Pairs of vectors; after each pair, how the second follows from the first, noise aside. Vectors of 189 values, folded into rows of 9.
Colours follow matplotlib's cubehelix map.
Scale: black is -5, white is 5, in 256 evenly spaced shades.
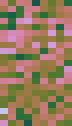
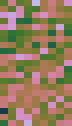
negated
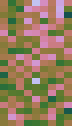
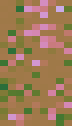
partly zeroed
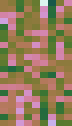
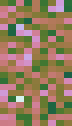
shuffled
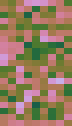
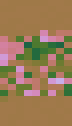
partly zeroed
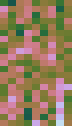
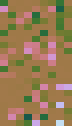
partly zeroed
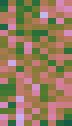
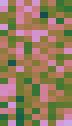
negated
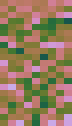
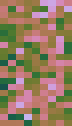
shuffled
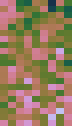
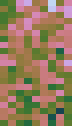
negated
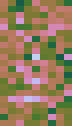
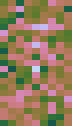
reversed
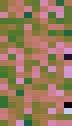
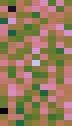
shuffled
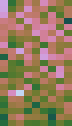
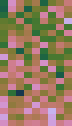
negated
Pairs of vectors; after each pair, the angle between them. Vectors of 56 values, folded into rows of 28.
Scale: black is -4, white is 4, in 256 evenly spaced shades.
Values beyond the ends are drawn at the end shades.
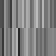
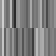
partly opposed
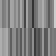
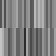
partly aligned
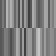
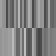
nearly opposite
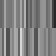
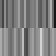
partly aligned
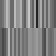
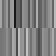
partly opposed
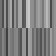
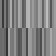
nearly parallel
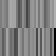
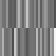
nearly opposite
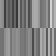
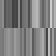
nearly parallel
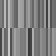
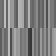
nearly parallel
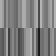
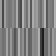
orthogonal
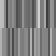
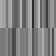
partly aligned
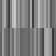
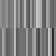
partly aligned
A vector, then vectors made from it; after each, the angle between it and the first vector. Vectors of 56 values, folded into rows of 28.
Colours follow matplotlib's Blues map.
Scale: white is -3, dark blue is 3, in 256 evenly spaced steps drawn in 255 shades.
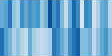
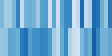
nearly opposite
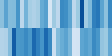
nearly opposite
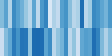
nearly opposite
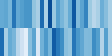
partly aligned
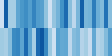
partly opposed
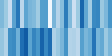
nearly opposite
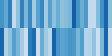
partly aligned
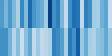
nearly parallel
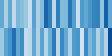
orthogonal
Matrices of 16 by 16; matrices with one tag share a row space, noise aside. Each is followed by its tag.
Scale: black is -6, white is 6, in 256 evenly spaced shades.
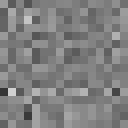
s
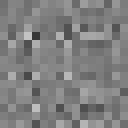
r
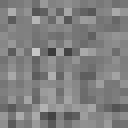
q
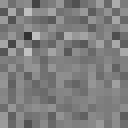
s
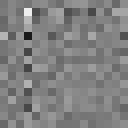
s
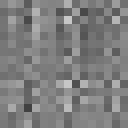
r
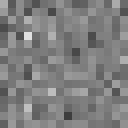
s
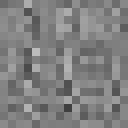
r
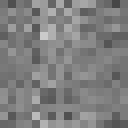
q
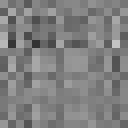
s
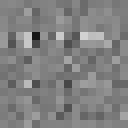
r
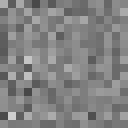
s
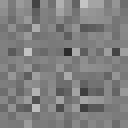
r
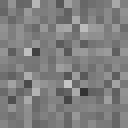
r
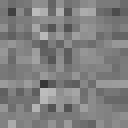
q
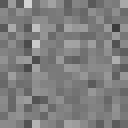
s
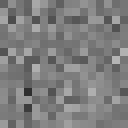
s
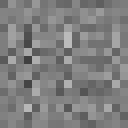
r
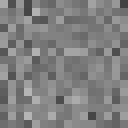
s
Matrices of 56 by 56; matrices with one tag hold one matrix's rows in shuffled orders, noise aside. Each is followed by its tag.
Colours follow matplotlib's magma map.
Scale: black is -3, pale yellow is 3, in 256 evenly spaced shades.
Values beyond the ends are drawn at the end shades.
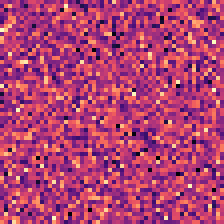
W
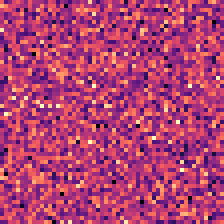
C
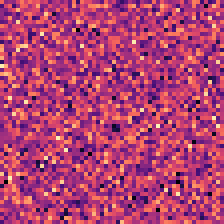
W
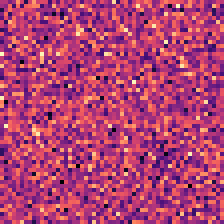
C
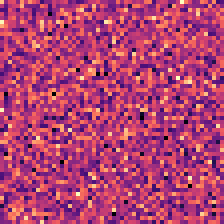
C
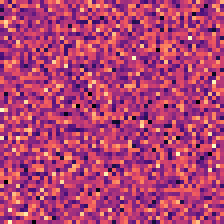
W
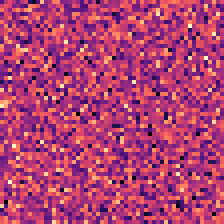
W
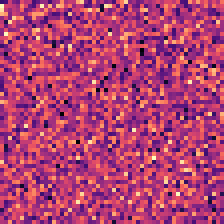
C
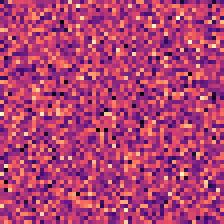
C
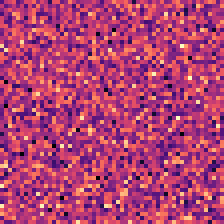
C
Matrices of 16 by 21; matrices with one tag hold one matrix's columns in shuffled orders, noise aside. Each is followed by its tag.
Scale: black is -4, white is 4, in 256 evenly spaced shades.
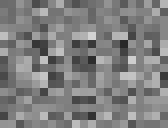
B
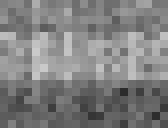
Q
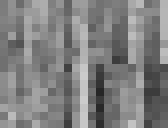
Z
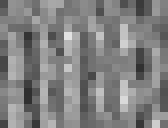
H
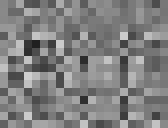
B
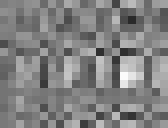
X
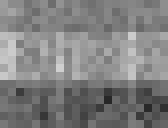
Q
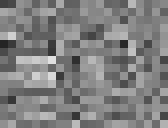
B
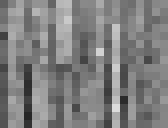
Z
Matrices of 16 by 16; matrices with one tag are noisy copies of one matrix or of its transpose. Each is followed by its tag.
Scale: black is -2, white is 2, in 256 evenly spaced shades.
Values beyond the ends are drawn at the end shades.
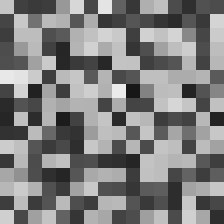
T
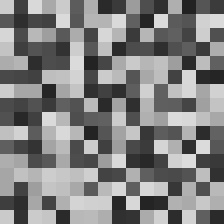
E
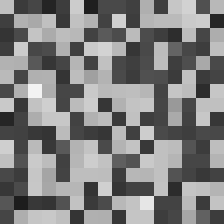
T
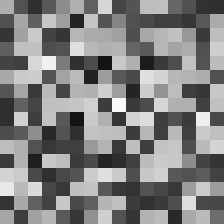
T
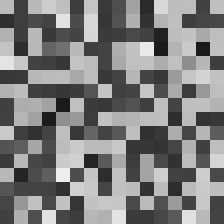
E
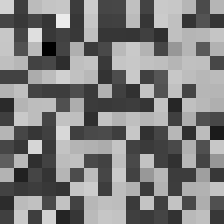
E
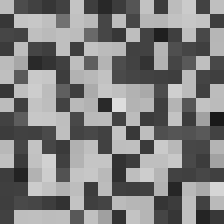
T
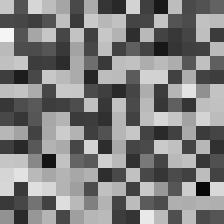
E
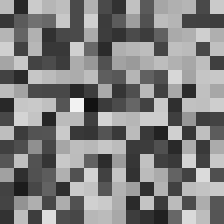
E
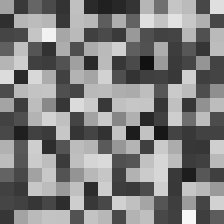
T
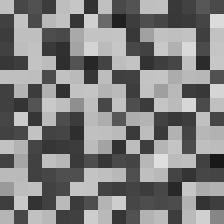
T
